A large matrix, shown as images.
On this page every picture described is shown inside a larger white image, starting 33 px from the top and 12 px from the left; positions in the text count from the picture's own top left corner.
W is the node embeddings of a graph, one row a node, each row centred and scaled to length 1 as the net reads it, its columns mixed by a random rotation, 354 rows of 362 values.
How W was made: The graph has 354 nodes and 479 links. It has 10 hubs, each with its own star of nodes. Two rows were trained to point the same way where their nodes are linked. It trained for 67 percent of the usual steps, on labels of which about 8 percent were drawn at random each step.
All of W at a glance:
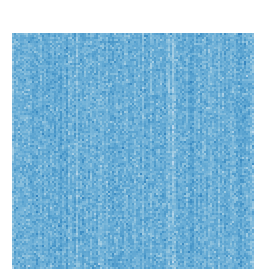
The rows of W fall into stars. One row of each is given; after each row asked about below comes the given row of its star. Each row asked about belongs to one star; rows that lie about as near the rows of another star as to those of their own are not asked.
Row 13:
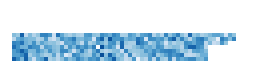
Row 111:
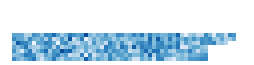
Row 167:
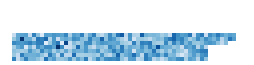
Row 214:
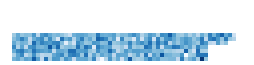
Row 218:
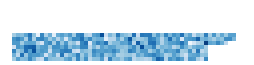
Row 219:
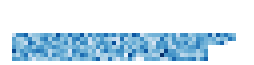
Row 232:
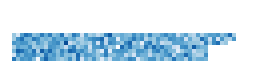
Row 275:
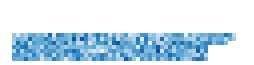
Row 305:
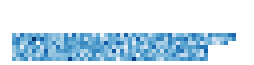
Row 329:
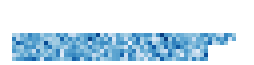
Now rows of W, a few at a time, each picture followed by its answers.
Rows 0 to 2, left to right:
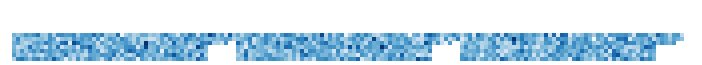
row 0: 275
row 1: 275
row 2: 275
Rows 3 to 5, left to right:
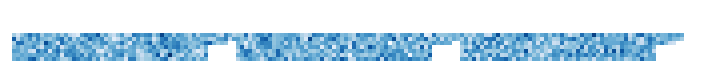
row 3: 111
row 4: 13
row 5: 275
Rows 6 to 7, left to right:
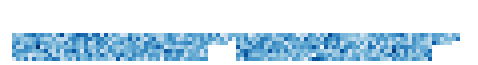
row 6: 275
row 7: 13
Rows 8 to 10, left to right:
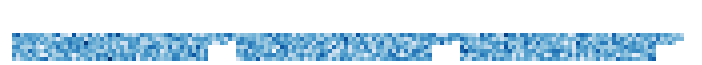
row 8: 305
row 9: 218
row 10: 214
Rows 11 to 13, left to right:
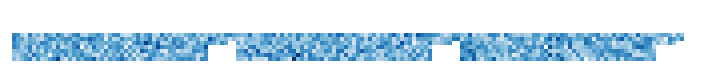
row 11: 329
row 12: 219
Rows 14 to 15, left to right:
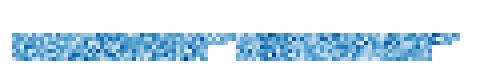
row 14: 13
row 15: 167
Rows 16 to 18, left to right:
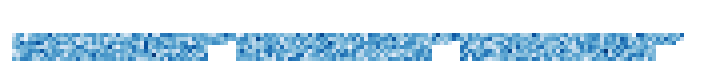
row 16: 232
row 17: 214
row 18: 111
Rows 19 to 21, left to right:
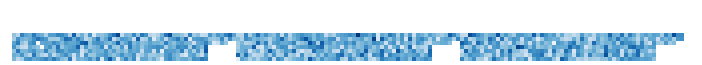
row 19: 305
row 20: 218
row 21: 232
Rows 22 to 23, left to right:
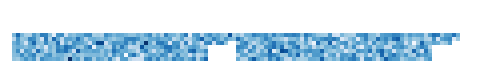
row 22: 219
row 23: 111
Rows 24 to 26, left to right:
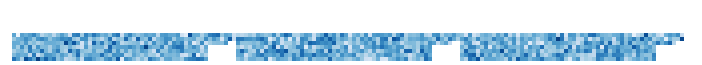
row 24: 275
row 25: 214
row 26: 13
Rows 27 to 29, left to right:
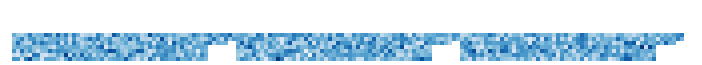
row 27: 329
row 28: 275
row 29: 232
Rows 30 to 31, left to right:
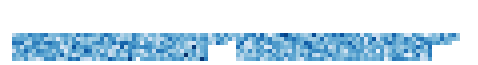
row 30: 232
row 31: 305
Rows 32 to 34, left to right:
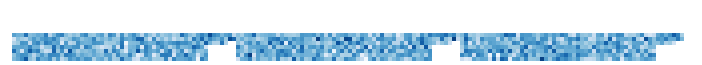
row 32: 219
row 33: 219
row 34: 214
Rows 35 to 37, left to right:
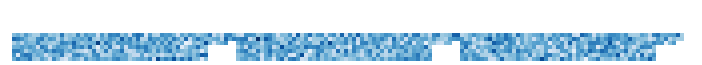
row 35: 218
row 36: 218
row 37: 111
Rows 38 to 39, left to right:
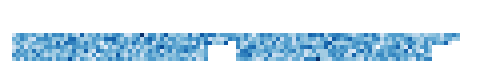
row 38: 167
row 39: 13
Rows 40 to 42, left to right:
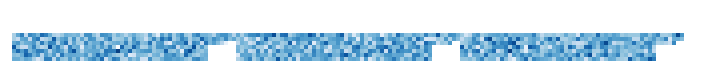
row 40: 232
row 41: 275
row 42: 111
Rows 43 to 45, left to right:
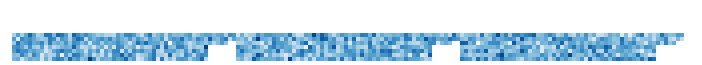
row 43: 329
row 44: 214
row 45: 275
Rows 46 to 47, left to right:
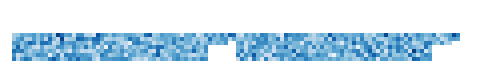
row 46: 329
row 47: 218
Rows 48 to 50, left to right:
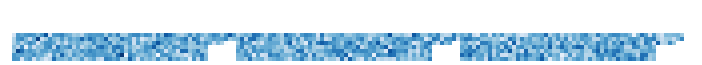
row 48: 214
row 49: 275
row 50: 13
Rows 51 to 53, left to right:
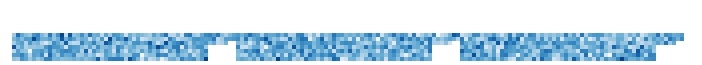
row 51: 167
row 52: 305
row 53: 218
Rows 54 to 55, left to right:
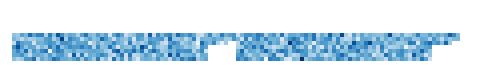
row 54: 111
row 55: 275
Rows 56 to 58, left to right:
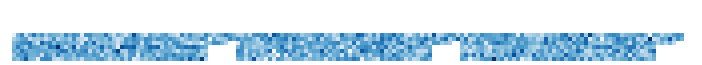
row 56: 232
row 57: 111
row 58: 305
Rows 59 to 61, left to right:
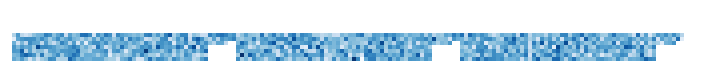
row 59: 219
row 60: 111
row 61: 305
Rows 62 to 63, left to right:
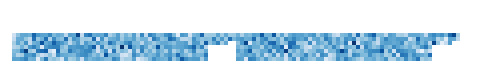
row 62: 232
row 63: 111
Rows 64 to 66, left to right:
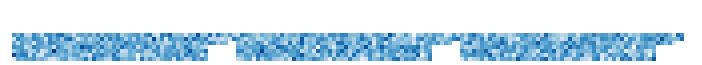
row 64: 13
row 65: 219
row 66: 219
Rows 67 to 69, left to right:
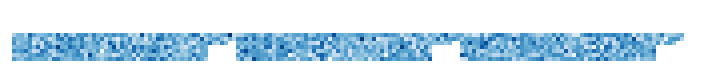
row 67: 111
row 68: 218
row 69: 13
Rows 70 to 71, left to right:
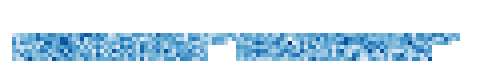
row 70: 111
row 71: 219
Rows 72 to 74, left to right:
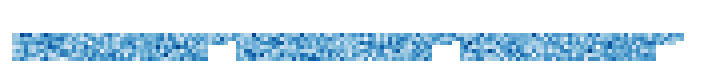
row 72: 232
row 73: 329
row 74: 111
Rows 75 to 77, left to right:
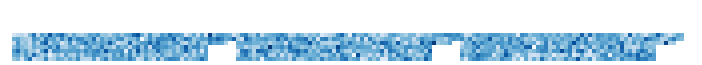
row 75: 214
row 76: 167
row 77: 218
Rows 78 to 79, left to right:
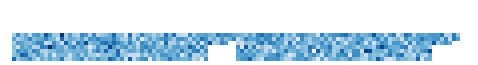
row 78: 167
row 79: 219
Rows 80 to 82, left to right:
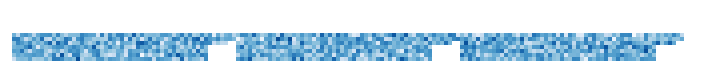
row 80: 218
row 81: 219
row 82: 13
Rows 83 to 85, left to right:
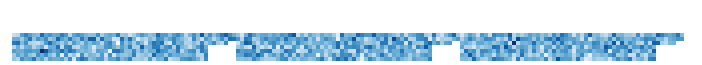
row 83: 111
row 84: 111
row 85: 167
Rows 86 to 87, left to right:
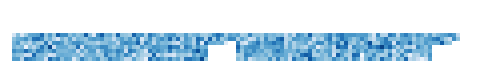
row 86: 214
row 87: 219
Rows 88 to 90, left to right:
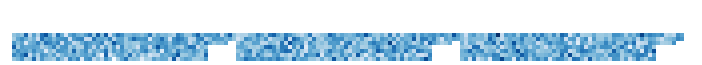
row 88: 219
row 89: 167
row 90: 275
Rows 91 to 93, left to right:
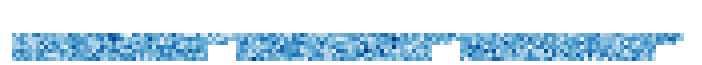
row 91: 13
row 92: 111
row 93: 329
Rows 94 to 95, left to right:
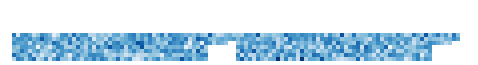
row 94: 218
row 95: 275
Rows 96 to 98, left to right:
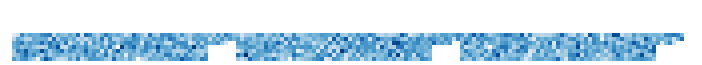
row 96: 232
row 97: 13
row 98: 305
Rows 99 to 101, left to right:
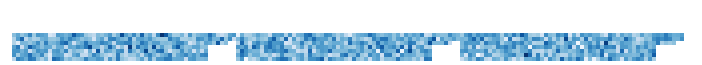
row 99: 218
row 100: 214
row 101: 329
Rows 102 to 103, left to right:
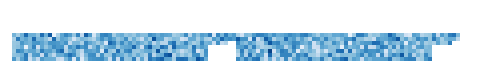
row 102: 232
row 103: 111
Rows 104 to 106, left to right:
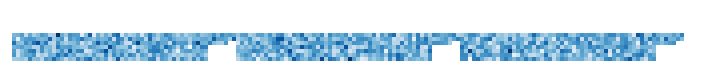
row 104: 329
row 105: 219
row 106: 218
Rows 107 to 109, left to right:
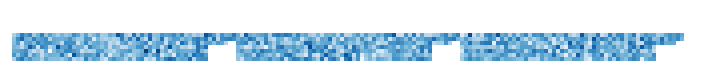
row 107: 218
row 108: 305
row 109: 232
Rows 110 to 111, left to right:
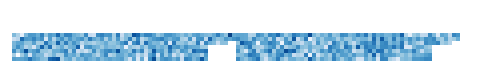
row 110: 329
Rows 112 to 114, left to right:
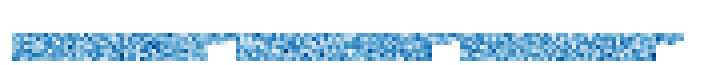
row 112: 111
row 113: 111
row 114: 329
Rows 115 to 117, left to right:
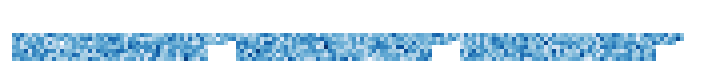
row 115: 13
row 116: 214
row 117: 219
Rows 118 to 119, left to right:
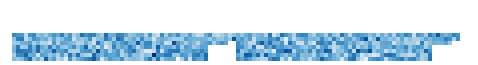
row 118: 13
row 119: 219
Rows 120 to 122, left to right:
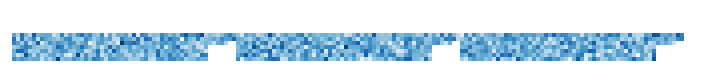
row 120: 218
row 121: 232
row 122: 219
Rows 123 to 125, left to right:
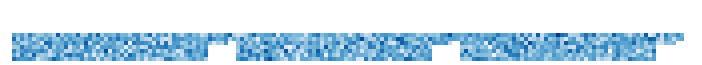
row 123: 329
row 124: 232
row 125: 305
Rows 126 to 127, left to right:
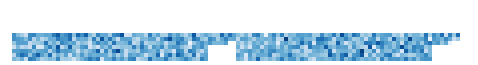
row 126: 111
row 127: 214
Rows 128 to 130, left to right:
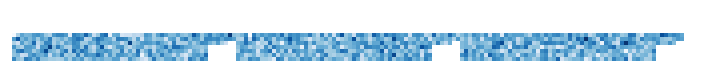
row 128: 214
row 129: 111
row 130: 219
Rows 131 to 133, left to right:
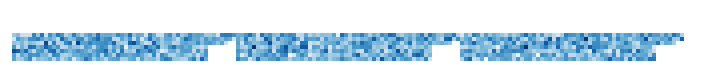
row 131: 214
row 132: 218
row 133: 218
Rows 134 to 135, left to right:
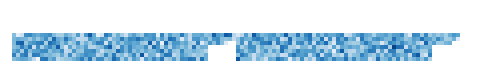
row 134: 232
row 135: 275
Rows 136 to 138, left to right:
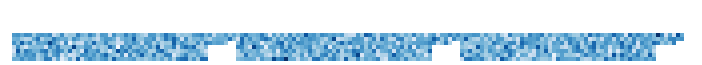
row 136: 232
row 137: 305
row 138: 218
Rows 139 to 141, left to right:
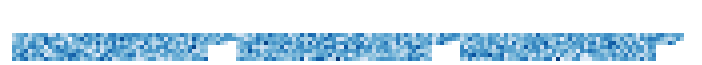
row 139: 219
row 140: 232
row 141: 219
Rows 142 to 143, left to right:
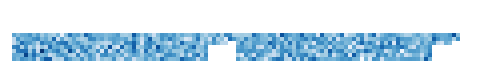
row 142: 232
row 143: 329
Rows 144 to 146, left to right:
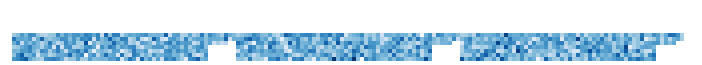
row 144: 275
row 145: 275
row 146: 111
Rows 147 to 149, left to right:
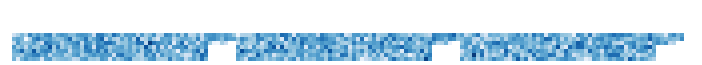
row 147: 214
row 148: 214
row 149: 232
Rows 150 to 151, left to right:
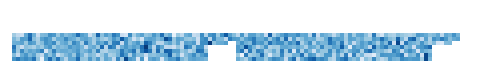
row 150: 275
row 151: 329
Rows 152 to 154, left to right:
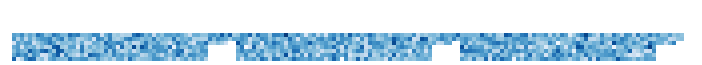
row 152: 111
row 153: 305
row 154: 275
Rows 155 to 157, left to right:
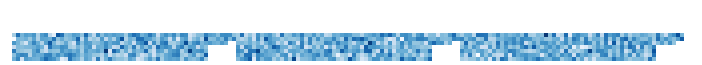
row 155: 219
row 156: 219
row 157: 329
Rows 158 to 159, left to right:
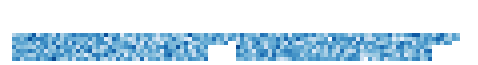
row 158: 275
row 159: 219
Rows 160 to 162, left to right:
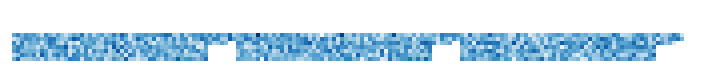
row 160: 219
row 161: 305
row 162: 232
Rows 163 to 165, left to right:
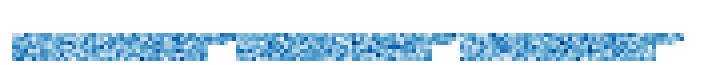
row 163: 218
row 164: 214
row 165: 219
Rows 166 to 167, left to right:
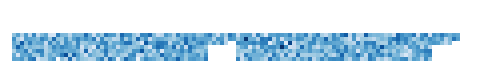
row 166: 219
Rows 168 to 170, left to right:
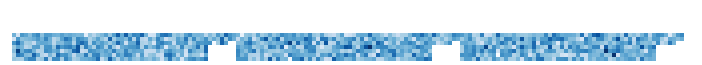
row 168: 305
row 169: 275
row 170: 13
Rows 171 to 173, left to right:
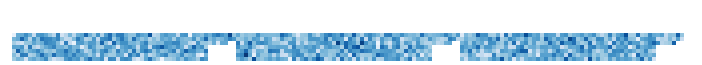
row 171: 219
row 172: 13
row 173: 275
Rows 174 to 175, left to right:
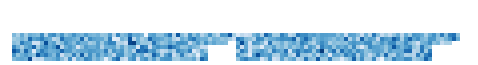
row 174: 111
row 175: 214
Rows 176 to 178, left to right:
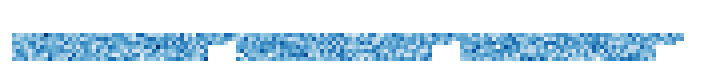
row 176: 167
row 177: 329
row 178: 218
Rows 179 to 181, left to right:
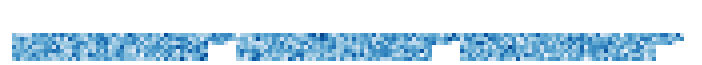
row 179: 214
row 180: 214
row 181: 219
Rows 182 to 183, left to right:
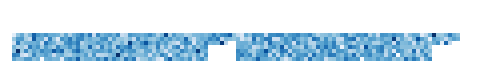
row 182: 214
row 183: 111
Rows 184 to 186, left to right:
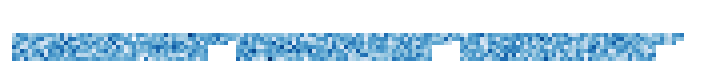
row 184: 167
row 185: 232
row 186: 111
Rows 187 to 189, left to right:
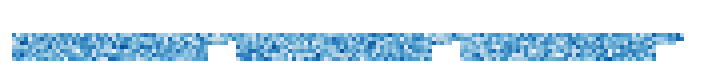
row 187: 13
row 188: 13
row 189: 218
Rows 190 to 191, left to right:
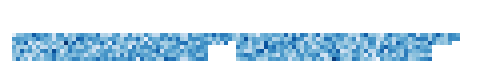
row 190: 275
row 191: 167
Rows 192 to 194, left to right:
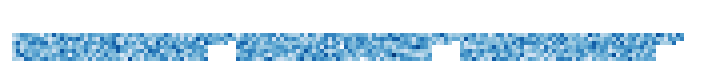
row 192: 167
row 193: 232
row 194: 167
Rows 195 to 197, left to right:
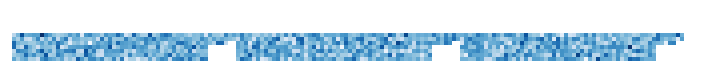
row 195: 232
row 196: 219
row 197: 329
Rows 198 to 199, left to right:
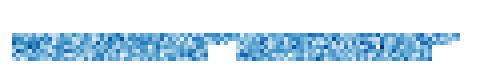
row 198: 218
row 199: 13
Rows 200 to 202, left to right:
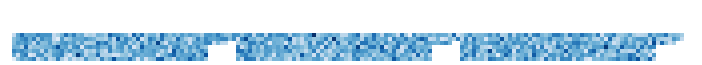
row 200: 218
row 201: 13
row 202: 232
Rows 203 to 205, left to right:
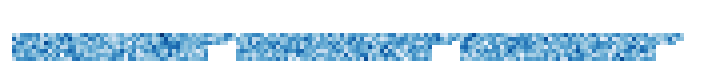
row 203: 111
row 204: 275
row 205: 305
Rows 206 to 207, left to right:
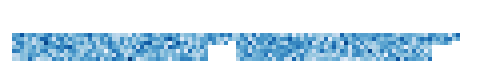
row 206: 111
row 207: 218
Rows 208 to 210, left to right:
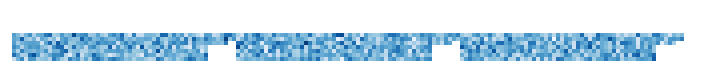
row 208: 218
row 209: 305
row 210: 218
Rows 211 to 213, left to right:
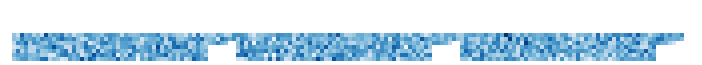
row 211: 13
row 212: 13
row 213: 214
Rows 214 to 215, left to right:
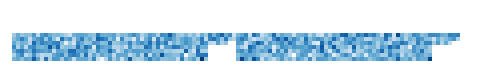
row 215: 218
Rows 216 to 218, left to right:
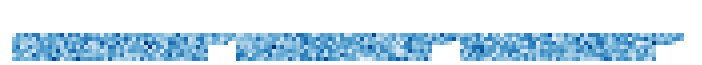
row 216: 275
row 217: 214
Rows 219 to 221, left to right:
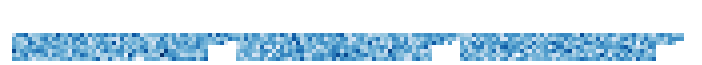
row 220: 275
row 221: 218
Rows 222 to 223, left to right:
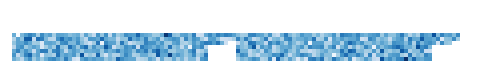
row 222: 111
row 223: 218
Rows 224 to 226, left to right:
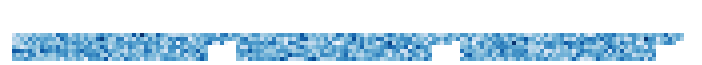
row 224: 214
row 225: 329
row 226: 219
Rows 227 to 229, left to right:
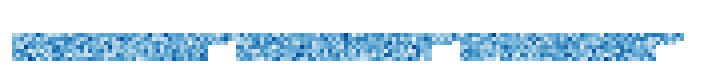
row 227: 218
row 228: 219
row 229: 218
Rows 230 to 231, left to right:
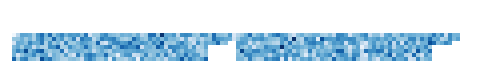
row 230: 232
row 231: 167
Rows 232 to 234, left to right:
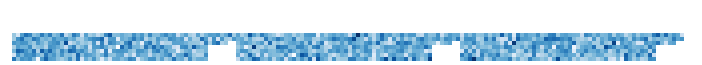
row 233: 218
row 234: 167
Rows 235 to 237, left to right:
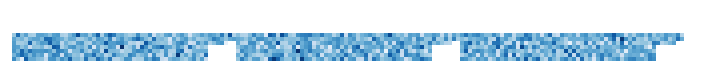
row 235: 219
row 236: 275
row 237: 329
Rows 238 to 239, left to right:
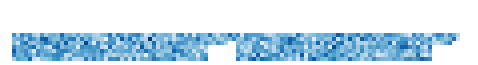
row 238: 218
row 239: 305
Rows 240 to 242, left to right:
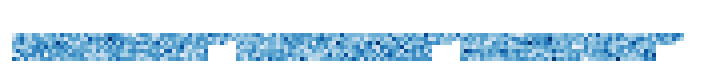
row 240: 167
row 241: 275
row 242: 214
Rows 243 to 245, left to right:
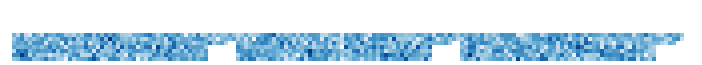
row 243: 13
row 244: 232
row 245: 13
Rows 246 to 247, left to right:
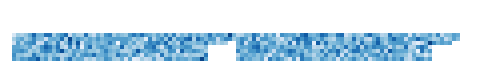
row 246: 214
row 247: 275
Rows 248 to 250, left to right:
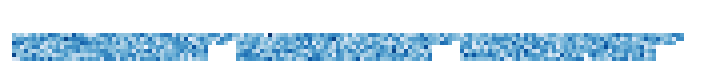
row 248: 305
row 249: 13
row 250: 219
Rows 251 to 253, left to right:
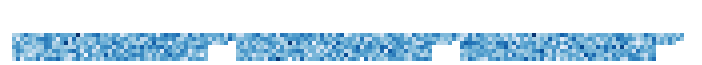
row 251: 275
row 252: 275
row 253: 232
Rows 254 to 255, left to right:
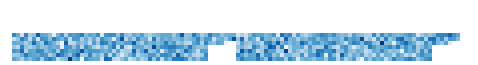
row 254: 219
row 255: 214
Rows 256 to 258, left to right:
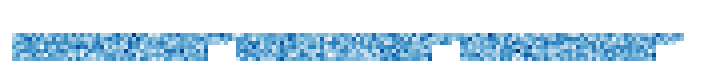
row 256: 305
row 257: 218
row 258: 218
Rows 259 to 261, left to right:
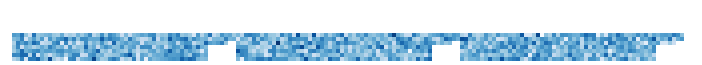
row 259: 13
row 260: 305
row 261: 305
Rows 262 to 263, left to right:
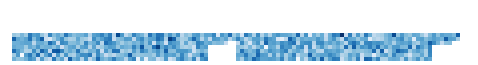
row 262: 111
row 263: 305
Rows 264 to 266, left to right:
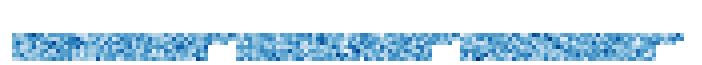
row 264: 305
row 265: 275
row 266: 111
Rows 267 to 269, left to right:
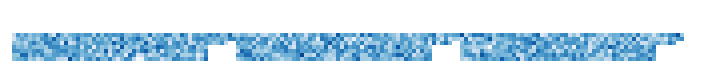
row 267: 219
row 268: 13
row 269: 305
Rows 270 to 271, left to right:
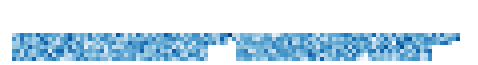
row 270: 111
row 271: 219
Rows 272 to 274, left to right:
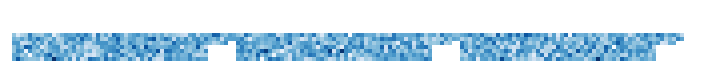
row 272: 275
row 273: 232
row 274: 275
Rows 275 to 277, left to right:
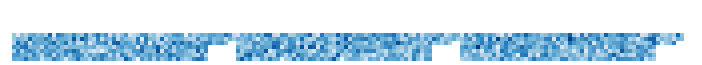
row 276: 219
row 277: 218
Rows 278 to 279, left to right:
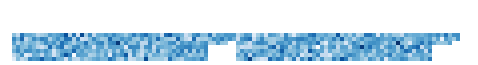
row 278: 305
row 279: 167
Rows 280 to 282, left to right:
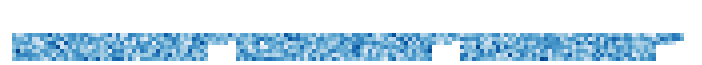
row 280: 111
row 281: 305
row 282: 214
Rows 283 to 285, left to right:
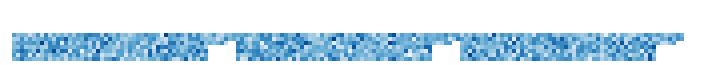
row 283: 13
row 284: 305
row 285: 167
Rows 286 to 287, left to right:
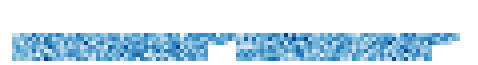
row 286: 275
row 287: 167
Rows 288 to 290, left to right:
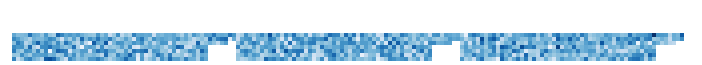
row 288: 329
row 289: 167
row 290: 218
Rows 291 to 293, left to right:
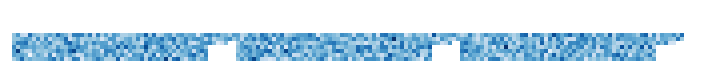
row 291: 275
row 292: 111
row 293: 232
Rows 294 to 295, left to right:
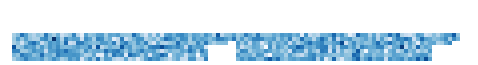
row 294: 219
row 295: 305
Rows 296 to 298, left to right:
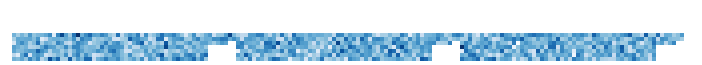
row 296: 329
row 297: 275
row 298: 13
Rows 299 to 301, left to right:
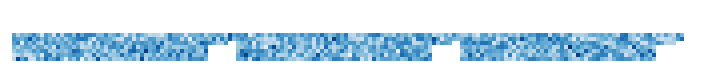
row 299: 275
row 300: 13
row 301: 13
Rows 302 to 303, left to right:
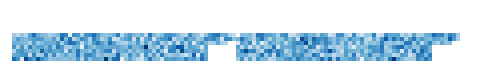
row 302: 214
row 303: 214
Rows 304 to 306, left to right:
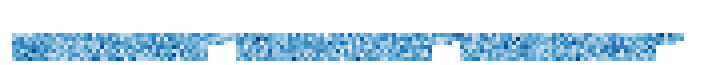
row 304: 13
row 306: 167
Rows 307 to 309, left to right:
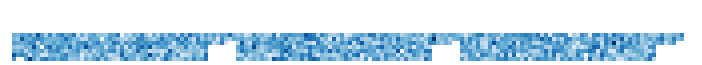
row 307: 305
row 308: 329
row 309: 329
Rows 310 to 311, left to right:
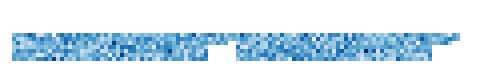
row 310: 275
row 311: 219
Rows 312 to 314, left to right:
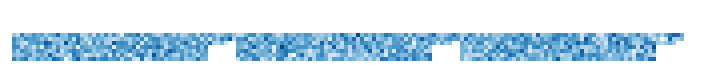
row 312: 275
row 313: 218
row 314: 305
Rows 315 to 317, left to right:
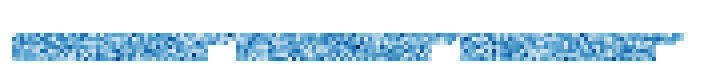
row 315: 111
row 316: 275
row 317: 218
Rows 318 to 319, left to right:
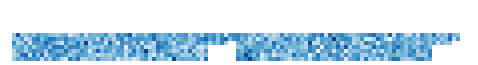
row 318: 219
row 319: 13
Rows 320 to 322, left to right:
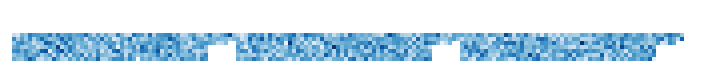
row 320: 111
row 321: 275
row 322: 329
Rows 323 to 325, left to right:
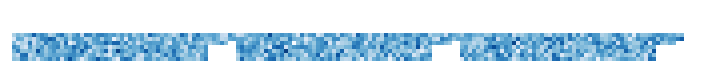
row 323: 219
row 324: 232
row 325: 167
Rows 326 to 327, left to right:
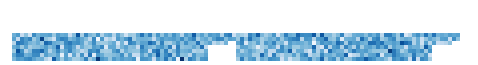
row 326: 111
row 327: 275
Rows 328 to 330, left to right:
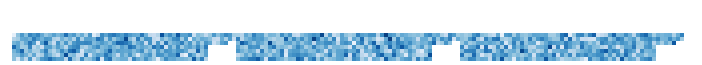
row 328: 305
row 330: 275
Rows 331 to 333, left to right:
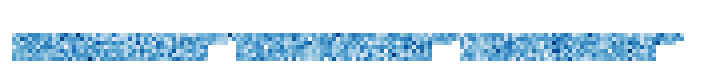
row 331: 329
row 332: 305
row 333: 167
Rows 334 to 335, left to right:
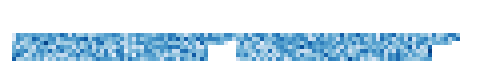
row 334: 214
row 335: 305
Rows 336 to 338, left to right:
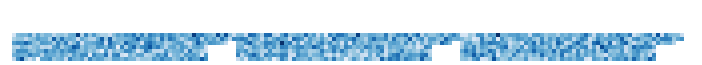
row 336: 232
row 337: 218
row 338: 232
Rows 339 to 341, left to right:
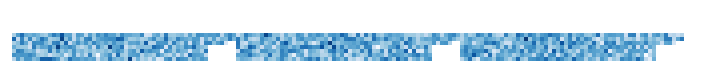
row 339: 167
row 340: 218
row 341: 219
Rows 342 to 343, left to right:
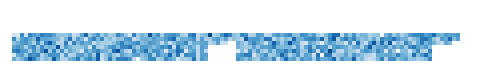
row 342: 111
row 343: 167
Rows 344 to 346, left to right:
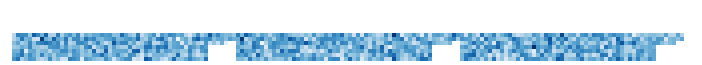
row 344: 219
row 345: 305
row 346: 13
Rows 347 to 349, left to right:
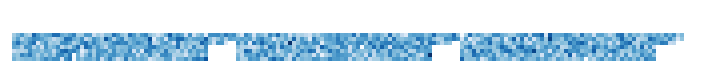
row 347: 305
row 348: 167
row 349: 232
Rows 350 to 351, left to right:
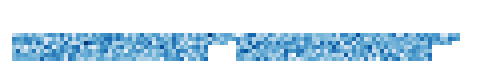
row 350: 167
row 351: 218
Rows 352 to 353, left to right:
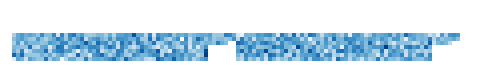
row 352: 218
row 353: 232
